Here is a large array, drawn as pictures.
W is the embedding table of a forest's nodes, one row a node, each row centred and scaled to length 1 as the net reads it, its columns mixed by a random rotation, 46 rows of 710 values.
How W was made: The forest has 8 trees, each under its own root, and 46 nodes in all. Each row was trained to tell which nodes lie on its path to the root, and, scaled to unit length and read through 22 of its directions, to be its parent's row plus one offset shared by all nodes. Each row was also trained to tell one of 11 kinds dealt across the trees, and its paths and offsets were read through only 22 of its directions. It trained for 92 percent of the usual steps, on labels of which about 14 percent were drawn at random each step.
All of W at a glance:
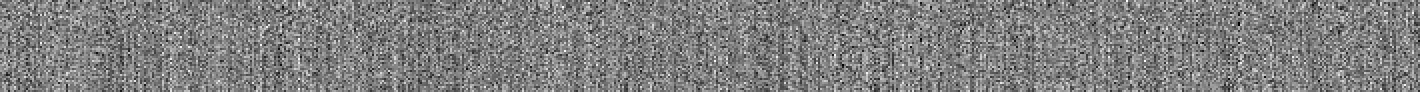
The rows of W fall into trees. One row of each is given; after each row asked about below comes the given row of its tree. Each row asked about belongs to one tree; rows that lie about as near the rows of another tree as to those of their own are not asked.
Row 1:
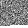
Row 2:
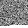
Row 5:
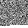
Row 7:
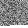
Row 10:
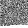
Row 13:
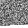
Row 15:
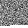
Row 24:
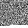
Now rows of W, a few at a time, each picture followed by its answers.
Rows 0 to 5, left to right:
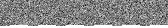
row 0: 10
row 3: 2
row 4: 1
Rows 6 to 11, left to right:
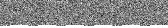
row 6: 10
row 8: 5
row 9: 15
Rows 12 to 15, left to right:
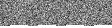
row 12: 7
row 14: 13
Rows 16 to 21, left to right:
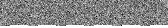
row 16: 15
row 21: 7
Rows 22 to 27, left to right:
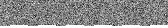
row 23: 13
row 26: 5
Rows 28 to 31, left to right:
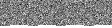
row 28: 1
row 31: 1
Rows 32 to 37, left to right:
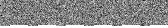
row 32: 1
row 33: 10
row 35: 10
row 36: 5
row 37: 5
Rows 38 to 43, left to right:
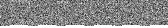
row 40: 5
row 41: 13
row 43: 1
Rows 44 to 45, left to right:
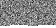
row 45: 1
